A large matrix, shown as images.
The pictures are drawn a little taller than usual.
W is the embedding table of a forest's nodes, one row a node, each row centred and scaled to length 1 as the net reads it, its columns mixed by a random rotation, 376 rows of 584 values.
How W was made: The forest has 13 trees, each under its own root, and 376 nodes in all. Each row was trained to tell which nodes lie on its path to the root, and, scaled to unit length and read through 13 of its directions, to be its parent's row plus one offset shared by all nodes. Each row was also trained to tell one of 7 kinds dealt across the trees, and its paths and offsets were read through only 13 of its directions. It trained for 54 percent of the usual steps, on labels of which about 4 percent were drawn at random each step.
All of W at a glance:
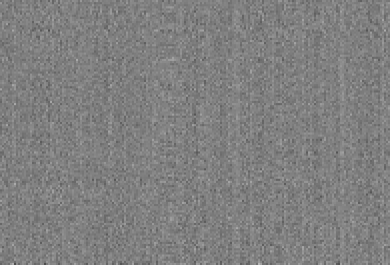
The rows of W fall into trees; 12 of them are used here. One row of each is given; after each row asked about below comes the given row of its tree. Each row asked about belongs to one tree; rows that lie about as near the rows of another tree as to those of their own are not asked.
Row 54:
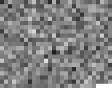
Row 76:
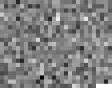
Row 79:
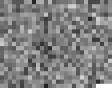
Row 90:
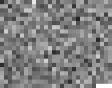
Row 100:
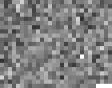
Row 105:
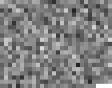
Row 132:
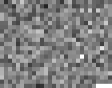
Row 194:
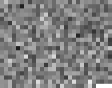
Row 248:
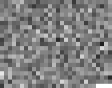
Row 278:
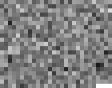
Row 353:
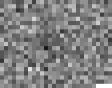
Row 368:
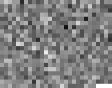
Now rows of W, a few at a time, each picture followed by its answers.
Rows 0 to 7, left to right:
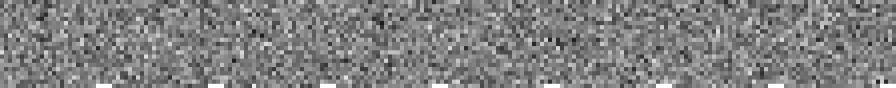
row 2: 278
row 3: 105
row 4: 353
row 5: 368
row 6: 194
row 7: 90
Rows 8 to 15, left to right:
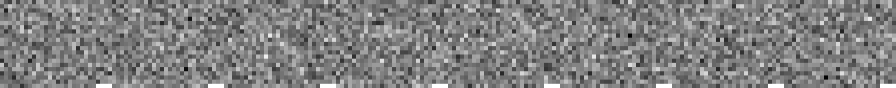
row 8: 100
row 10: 100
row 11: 79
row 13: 353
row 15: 278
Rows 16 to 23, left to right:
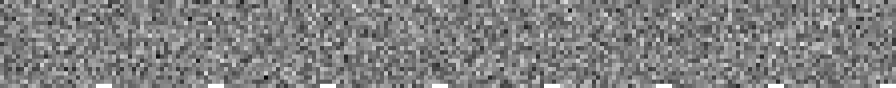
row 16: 278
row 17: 132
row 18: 353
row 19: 278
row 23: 90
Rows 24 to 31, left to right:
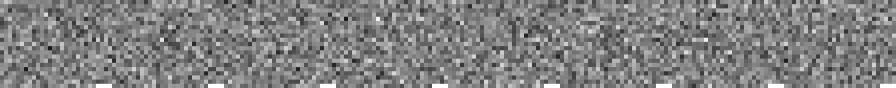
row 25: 368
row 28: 194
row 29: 54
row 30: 100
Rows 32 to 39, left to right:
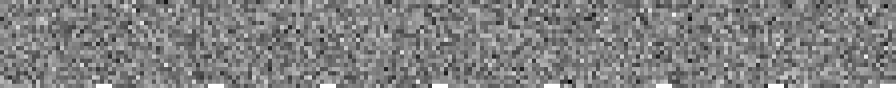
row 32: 278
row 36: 278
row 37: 368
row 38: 100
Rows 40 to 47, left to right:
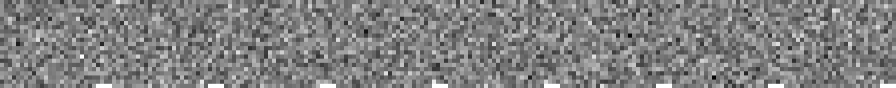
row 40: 76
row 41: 194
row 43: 278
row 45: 353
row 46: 353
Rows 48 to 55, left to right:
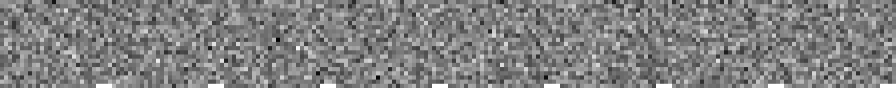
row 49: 353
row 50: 368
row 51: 353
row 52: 248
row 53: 248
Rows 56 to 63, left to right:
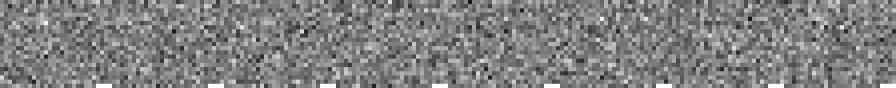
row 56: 278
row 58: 100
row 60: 368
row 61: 278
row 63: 90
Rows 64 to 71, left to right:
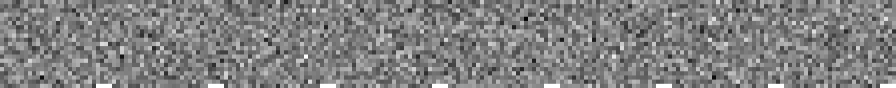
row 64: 353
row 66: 54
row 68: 90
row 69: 100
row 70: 278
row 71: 54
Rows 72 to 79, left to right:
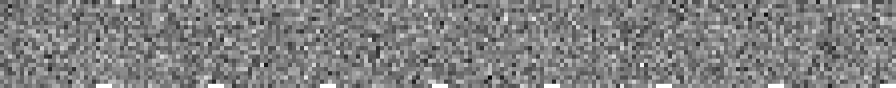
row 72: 132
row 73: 368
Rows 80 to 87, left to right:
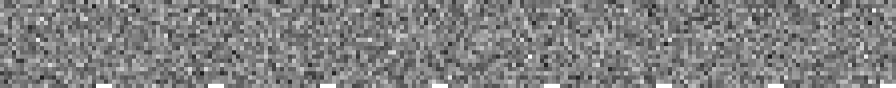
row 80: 278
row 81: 368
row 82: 100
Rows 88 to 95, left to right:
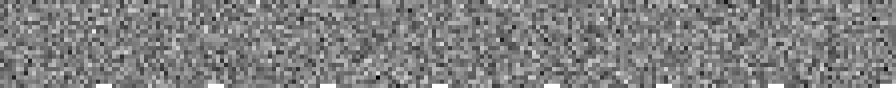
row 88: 76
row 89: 100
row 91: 353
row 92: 368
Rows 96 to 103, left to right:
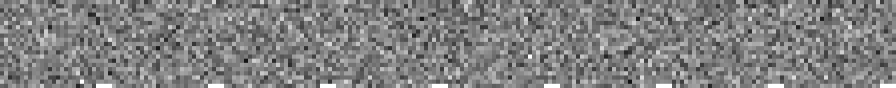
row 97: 368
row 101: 278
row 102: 79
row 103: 248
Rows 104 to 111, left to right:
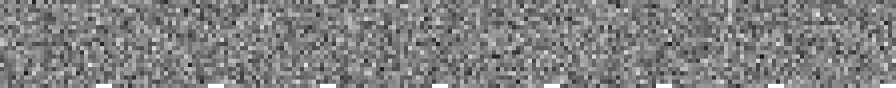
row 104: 76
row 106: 278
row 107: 278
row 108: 278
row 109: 90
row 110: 100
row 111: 353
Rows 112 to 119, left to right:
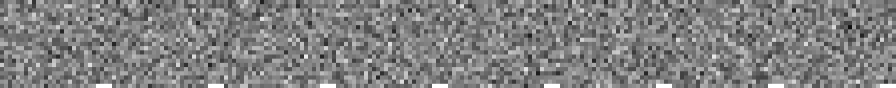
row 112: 248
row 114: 278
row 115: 368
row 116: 368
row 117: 100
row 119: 105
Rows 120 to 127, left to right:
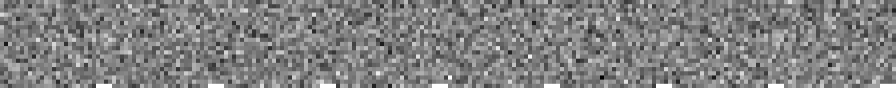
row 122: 194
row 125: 90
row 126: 194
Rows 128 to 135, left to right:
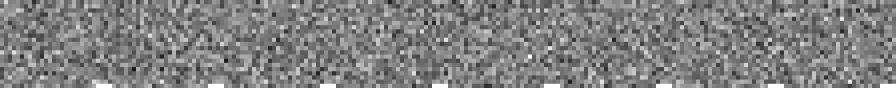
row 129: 100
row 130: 194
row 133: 368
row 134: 248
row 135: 368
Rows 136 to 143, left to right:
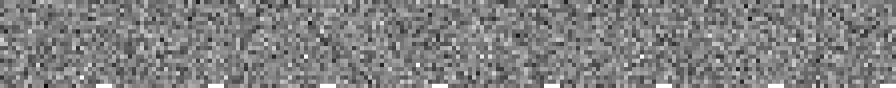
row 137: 132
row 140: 132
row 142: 278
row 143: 100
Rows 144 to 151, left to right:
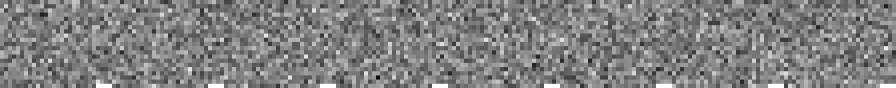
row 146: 54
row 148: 100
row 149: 278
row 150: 79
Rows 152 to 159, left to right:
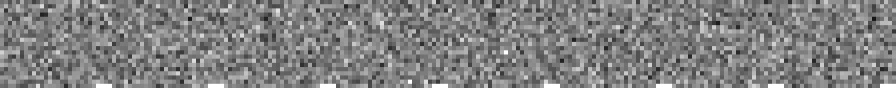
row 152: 100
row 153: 278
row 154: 353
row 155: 90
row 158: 79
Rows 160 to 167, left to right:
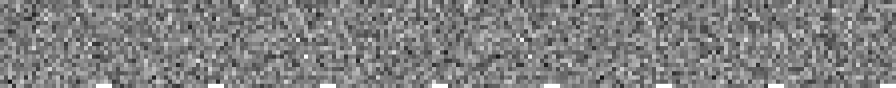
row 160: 368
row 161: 76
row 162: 278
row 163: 248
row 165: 353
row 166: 194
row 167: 353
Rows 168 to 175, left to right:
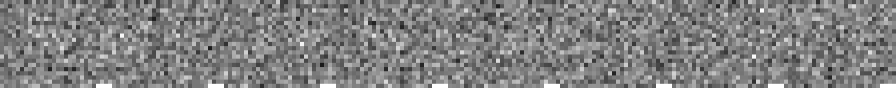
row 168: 100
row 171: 100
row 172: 105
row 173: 90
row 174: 54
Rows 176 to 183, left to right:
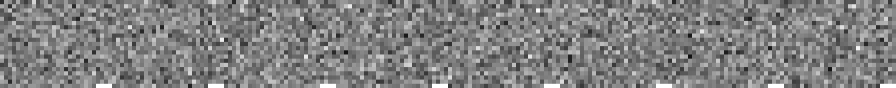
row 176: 90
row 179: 353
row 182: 353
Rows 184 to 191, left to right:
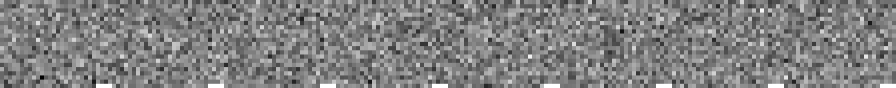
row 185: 132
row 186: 90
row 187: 278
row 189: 54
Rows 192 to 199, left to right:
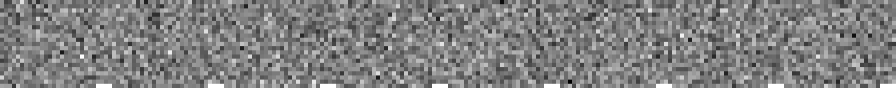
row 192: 100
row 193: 76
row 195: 79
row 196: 248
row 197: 368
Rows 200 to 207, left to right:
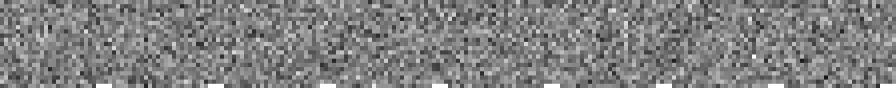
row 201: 132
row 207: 90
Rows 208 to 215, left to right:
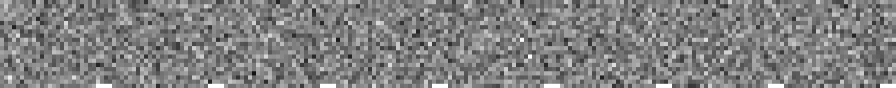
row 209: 368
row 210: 76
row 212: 278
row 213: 353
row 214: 100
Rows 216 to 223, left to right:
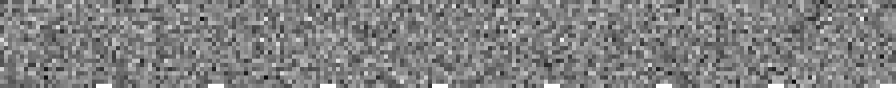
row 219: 90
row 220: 90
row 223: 368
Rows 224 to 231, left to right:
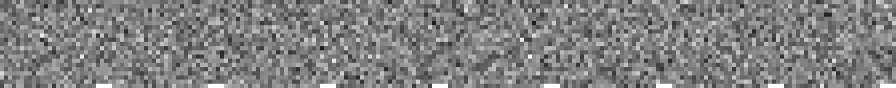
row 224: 54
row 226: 353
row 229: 90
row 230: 132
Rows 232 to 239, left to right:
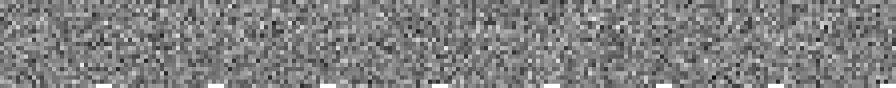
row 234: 90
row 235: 353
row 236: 79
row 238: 76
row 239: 90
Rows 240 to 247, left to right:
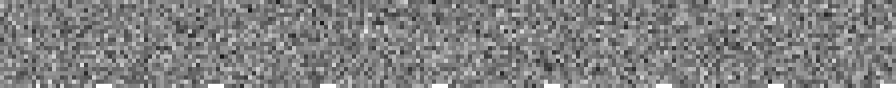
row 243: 79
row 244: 90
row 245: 368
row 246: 368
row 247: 100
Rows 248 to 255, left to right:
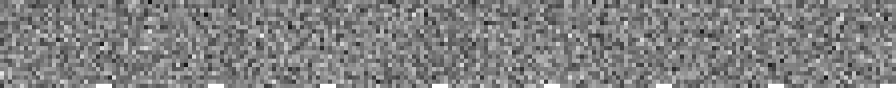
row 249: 278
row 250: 100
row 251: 248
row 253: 353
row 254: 90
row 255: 79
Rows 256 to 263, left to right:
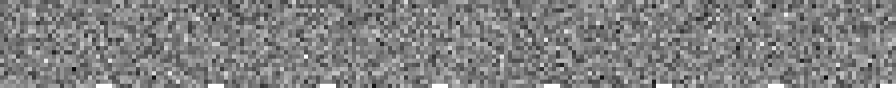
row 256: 353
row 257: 79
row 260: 248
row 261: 90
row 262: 368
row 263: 100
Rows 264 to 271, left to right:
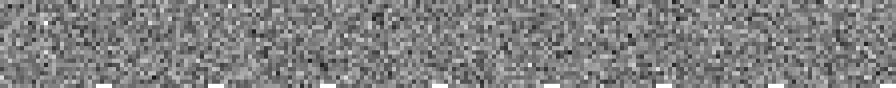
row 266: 90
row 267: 105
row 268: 278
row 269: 353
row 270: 90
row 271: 368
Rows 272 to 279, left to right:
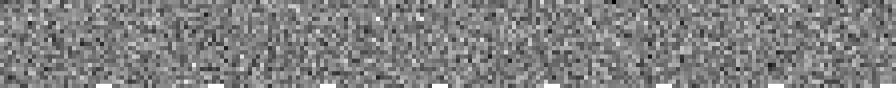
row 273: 278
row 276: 248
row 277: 76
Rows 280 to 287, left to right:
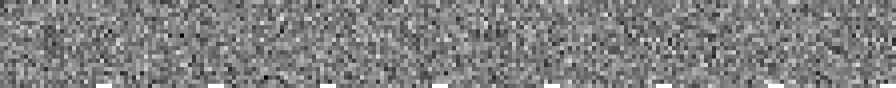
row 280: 54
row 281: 353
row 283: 100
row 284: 90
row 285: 353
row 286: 368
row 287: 353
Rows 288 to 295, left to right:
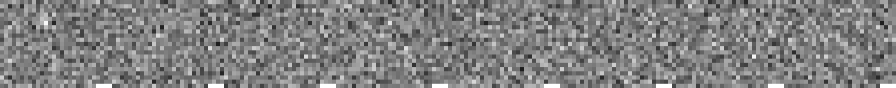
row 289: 278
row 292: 368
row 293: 353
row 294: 278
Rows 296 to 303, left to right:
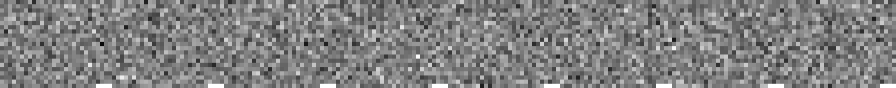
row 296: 76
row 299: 76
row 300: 132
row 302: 248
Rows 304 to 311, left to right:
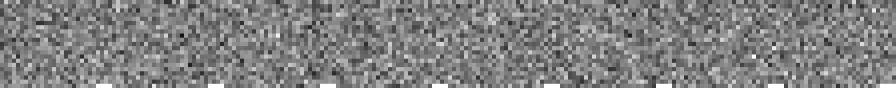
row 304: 368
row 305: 353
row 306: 194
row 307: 368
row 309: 132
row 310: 76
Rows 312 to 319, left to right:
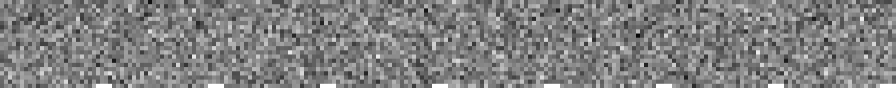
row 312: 79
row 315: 76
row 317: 100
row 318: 100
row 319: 79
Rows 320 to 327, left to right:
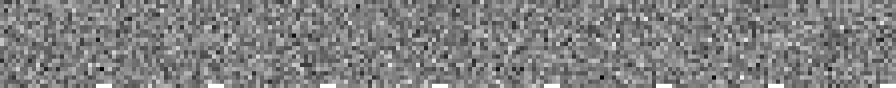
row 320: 100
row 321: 100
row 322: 353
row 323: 194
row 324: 100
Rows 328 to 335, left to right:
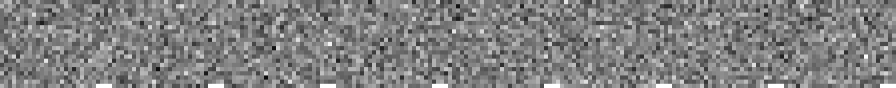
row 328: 79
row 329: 90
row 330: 79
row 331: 194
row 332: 90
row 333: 368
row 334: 278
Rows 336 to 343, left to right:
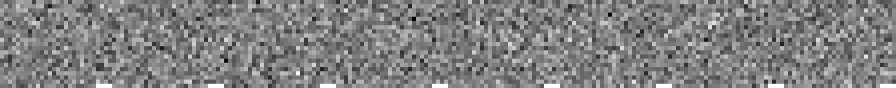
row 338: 278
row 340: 100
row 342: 90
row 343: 79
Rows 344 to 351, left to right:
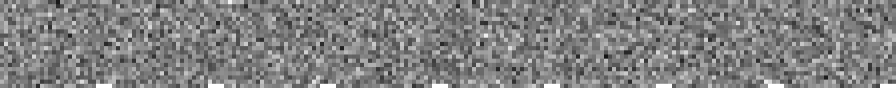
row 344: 90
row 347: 90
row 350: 368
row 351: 194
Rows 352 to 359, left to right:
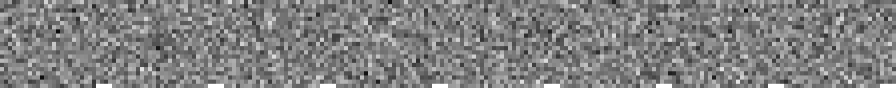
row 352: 90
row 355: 76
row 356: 194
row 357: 194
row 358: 368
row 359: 79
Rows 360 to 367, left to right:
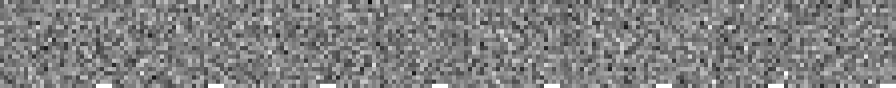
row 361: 90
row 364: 100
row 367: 54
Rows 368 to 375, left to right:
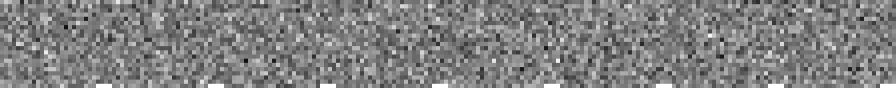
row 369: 368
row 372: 353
